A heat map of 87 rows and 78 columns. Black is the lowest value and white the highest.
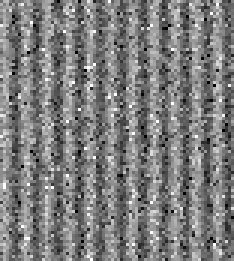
Stripes: upright, repeating 11 times. Average level on the scale: 50%. Slope: none. Seam: none. Odd rows or columns: none. Histogram: bell-shaped.
